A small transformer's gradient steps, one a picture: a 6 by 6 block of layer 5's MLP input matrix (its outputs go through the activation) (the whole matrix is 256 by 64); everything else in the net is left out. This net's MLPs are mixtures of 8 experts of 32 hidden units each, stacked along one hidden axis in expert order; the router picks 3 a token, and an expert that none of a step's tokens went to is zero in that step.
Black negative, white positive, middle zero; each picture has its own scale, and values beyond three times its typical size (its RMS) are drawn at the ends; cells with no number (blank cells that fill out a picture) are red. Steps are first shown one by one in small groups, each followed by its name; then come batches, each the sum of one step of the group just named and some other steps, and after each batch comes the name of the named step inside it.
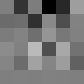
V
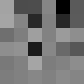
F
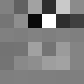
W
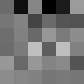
V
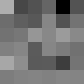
F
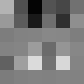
V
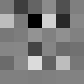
F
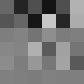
V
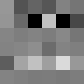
W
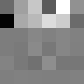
W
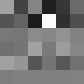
W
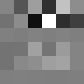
W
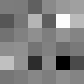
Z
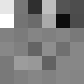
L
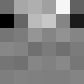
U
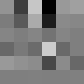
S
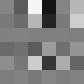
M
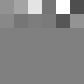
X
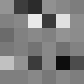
Z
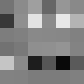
X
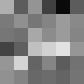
X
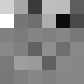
L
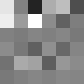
L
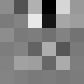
S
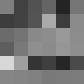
X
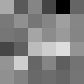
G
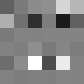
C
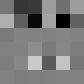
C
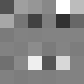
C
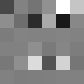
C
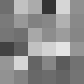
G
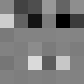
C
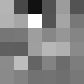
G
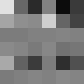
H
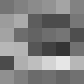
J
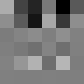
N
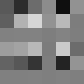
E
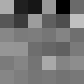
J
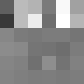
J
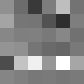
J
